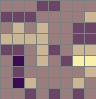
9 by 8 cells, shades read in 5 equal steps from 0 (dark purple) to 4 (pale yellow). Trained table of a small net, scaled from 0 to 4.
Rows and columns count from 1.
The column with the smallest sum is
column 2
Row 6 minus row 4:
-1 -3 -1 0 0 -1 3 3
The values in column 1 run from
1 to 3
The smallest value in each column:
1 0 1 1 1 1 1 1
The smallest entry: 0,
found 2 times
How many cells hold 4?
2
